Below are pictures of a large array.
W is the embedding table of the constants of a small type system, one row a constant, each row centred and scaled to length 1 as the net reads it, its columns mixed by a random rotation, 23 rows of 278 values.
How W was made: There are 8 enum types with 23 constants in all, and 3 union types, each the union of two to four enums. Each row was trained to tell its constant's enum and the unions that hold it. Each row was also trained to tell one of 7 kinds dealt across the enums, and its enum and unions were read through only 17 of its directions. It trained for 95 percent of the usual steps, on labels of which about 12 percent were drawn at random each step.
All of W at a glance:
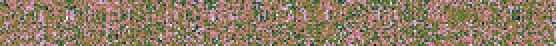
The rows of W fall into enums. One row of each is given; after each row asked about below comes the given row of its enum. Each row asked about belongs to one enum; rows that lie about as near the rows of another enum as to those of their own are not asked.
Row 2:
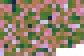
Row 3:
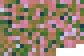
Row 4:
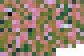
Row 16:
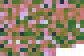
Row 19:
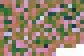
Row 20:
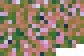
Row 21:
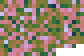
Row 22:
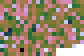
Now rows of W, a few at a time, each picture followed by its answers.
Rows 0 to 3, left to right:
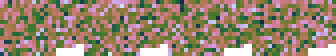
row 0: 3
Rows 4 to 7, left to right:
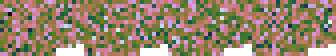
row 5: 21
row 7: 21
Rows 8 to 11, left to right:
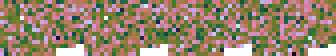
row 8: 21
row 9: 21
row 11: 20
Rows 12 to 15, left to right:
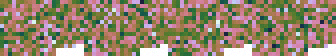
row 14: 3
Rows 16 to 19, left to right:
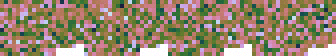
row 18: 3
